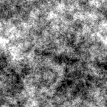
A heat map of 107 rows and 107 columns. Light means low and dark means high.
There are no regular stripes. On average the colour sits 50% of the way up the scale. The halves do not mirror each other.
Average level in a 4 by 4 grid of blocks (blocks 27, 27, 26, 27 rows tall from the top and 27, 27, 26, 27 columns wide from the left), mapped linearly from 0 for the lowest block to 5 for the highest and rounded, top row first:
3 2 1 1 | 0 3 3 2 | 4 3 5 4 | 4 2 5 4
